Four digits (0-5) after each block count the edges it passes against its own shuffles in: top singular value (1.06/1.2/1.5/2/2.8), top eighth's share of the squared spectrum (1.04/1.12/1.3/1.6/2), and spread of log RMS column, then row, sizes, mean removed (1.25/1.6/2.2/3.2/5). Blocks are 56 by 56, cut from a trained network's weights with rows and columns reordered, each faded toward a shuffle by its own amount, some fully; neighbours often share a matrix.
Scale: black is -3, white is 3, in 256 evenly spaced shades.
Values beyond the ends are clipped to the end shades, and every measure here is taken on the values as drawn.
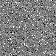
0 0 0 0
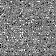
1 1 1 0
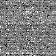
3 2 2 0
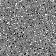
0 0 0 0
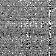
3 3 3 0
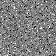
0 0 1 0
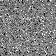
0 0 0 0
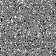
0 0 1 0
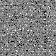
2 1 1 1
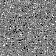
1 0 0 0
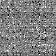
2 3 2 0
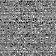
3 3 2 1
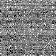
3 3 2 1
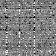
3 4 3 1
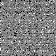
2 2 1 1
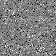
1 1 0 0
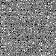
1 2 1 0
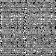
3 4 3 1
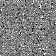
1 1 1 0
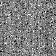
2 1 0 1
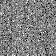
1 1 0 0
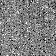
1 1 0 0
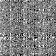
3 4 1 3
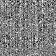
3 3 1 2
